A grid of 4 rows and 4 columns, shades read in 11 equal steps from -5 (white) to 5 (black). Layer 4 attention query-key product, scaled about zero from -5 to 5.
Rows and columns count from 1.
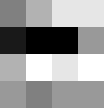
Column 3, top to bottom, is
-4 5 -4 -1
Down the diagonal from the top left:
0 5 -4 -1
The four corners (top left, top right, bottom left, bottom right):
0 -4 -1 -1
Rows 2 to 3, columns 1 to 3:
4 5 5 | -2 -5 -4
